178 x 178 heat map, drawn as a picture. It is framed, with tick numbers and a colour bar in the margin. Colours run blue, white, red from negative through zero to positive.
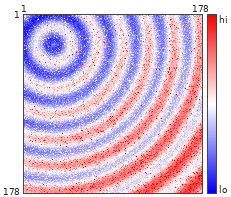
The ninth with the highest average is the bottom right. The field climbs toward the bottom right. Concentric rings centre on the top left. Neither half mirrors the other. On average the colour sits 50% of the way up the scale. The top left is the ninth with the lowest average.
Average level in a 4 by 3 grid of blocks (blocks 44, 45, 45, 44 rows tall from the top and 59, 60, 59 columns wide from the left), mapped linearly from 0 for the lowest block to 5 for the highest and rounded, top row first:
012
123
234
345
